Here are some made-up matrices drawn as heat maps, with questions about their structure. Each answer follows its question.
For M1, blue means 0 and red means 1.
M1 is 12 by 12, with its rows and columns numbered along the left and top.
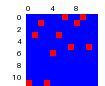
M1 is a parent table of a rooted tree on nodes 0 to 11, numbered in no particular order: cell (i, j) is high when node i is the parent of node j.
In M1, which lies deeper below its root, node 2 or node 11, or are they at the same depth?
node 2
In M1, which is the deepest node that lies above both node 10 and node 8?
3
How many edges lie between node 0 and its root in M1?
1
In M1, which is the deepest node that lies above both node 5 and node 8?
3
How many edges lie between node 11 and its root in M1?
0
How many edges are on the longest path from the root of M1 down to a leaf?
3
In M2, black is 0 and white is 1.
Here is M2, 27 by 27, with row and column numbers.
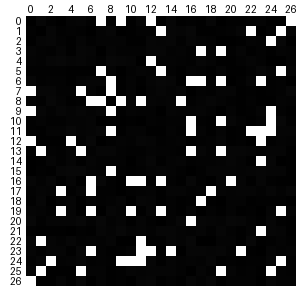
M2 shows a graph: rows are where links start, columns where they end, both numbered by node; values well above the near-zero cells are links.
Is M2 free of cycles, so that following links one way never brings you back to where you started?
no
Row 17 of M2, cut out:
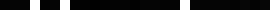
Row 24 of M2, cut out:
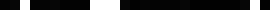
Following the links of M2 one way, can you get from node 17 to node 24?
yes
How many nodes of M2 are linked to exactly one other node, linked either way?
8
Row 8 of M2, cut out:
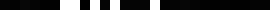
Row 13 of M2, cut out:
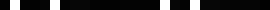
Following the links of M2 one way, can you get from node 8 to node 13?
yes
